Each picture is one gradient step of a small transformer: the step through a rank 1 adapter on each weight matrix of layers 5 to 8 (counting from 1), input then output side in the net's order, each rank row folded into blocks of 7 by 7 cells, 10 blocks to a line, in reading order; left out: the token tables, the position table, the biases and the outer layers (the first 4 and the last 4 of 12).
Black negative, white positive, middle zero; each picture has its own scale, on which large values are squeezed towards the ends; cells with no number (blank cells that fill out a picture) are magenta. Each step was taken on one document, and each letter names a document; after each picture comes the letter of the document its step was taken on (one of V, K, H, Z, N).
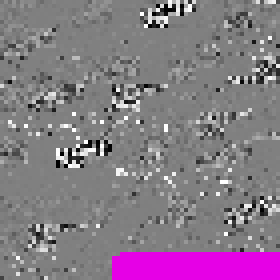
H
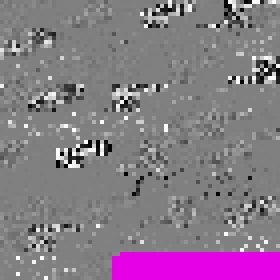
H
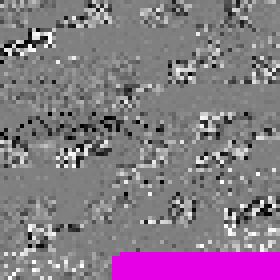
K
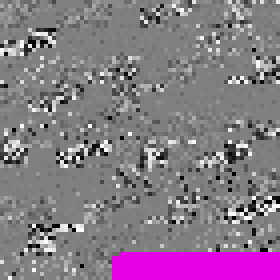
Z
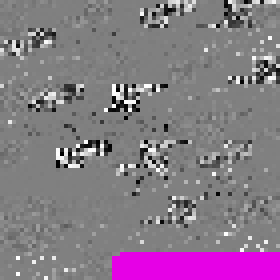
H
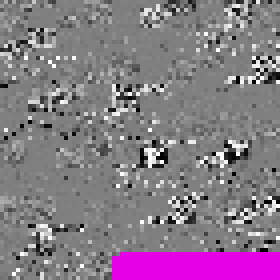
Z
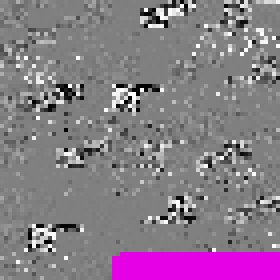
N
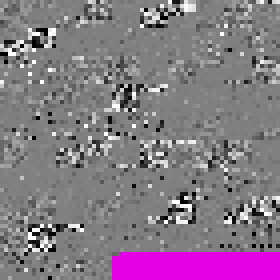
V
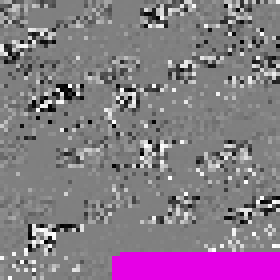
N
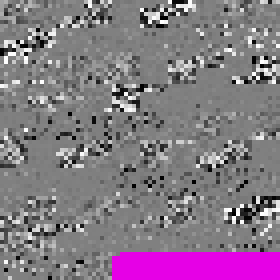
V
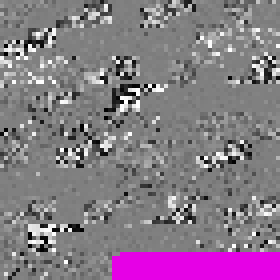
K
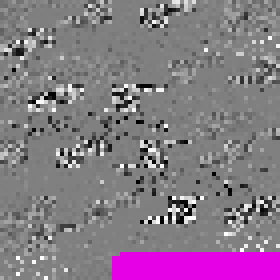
H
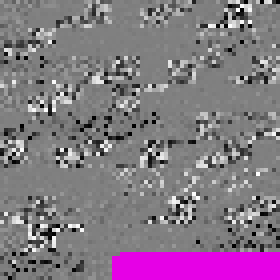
K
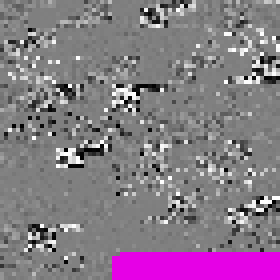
N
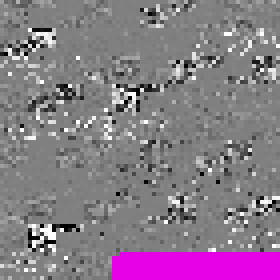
N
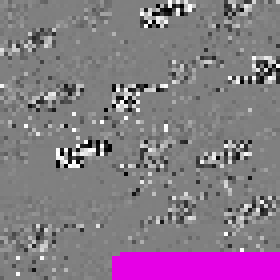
H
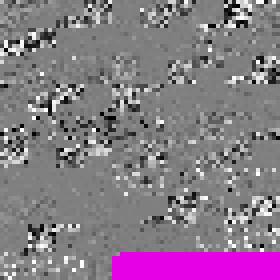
K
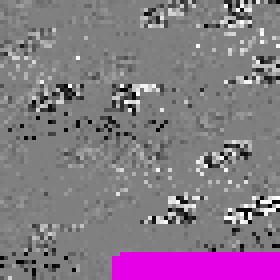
N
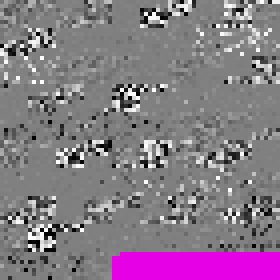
V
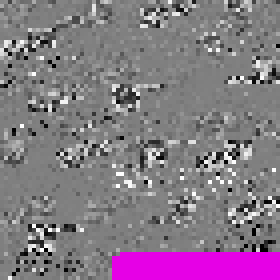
Z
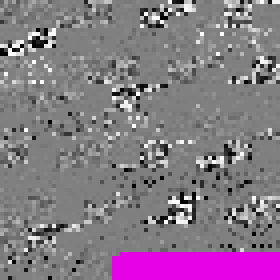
V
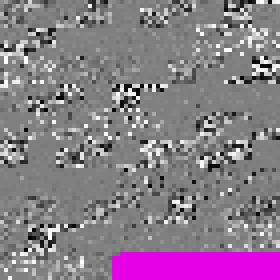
V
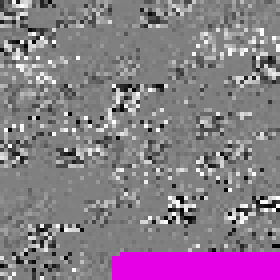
N
